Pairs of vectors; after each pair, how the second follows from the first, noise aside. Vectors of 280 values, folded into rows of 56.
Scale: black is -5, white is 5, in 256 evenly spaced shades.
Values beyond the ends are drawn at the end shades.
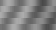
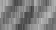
wrapped around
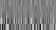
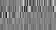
wrapped around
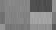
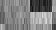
scaled up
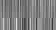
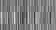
wrapped around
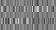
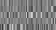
wrapped around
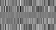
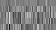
wrapped around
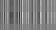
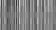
wrapped around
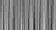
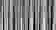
scaled up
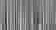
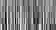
scaled up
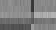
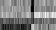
scaled up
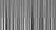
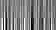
scaled up
